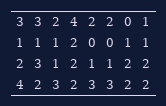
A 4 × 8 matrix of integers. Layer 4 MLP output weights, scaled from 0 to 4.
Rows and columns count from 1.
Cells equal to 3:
6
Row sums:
17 7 14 21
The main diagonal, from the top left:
3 1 1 2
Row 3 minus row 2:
1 2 0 0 1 1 1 1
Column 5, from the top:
2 0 1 3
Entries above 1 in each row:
6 1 5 8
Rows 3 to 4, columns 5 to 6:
1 1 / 3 3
